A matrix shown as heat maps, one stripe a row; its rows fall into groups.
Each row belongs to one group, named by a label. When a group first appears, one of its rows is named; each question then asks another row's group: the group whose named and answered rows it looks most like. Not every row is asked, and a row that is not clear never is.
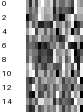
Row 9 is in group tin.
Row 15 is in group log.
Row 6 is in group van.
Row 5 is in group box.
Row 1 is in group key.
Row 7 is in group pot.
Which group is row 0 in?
key
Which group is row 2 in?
box
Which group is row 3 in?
pot
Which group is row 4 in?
tin
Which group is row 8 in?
pot
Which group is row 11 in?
log
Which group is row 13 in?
log
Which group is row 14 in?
key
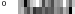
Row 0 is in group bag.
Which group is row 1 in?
tin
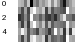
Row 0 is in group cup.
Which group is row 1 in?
key
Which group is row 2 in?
box
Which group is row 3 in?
key
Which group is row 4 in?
tin
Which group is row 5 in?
key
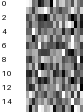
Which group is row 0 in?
cup
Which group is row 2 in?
van
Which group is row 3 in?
pot
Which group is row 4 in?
van
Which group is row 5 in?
bag
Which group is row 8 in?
log
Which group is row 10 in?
box
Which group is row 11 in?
van
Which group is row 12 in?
log
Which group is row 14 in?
bag
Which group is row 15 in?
key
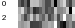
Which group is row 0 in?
box
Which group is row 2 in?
bag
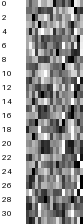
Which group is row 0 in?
key
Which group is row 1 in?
pot
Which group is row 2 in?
bag
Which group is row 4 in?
key
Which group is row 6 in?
tin
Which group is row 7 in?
tin
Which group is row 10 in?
bag
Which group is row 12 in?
pot
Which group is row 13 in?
pot
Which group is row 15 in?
van
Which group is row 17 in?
box
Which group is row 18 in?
box
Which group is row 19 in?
bag
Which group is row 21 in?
cup
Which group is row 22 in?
log
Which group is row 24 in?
bag
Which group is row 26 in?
log
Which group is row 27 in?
tin
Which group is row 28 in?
van
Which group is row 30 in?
box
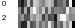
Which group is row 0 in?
log
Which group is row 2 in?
box
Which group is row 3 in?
log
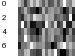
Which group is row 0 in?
bag
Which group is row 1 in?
van
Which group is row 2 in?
log
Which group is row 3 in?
pot
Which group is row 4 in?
van
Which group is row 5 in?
van
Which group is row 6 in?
box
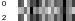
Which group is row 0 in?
van
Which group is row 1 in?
cup
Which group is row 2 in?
van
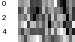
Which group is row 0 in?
cup
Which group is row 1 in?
van
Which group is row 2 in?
pot
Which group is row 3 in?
tin
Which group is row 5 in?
bag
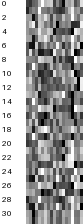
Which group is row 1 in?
box
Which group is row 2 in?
bag
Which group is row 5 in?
bag
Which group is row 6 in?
log
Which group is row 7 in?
pot
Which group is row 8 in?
key
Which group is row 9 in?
van
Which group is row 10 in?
pot
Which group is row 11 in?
tin
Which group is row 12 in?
tin
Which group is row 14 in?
van
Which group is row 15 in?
key
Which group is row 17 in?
pot
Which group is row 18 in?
bag
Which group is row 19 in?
van
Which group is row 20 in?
box
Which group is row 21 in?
bag
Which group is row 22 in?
box
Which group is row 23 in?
pot
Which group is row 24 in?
key
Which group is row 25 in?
log
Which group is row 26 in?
key
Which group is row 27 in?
cup
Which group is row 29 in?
log
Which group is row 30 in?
bag
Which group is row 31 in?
bag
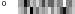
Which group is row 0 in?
bag
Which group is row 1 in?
cup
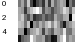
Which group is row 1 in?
bag
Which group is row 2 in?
tin
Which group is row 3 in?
cup
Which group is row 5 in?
box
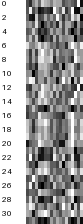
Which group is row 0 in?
log
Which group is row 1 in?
pot
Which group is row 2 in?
log
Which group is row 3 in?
pot
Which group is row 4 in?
van
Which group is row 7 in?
key
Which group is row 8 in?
key
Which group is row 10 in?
bag
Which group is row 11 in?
tin
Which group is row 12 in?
log
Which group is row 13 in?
key
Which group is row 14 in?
bag
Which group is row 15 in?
van
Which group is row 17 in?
bag
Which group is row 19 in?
bag
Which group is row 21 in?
pot
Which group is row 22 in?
pot
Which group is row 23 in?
box
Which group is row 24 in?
bag
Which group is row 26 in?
pot
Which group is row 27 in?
box
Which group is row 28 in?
pot
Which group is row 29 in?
tin
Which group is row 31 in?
van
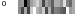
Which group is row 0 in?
bag
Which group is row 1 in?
key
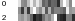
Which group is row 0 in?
bag
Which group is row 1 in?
key
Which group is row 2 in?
cup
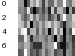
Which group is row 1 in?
pot
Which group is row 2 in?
bag
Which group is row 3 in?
cup
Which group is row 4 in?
tin
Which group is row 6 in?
cup
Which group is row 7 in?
van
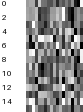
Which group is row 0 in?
tin
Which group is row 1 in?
cup
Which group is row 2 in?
cup
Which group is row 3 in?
van
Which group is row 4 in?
pot
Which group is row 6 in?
log
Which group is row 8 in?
tin
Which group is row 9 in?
pot
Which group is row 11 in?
box
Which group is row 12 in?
cup
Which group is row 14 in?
tin
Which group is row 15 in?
van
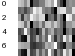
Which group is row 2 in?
key
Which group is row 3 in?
cup
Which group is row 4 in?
van
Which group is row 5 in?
log
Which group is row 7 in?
log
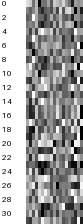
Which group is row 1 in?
pot
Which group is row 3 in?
pot
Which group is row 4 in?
key
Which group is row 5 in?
van
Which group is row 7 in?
bag
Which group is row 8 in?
van
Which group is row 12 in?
bag
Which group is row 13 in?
van
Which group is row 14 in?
key
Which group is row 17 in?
tin
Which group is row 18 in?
log
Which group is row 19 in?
log
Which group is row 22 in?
key
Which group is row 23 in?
van
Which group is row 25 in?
bag
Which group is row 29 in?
cup
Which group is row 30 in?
pot
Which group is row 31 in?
log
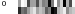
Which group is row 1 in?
box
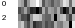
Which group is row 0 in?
bag
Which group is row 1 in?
van
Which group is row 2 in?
box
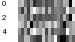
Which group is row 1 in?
key
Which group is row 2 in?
tin
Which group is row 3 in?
cup
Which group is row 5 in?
cup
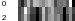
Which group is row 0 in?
log
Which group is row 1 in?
van
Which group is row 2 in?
van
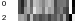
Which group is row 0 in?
log
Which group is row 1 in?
log
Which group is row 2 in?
tin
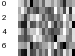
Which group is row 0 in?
cup
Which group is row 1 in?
tin
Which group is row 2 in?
bag
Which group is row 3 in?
log
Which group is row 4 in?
bag
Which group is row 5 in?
box
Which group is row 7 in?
log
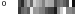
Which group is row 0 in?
log
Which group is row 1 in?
box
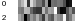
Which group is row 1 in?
cup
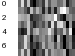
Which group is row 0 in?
pot
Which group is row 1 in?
box
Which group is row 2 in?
cup
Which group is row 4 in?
log
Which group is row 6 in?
van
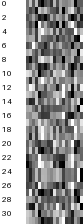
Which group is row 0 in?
pot
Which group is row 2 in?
van
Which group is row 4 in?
key
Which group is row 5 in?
tin
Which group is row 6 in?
van
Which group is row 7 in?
tin
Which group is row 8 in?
box
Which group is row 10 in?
cup
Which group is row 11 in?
key
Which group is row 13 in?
cup
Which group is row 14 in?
log
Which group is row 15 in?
tin
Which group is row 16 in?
cup
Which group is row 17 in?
bag
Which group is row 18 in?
key
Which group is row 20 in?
pot
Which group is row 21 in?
pot
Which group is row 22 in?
box
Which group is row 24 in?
log
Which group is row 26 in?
box
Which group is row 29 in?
log
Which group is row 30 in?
cup
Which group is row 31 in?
cup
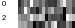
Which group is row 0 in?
box
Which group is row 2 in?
key
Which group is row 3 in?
cup
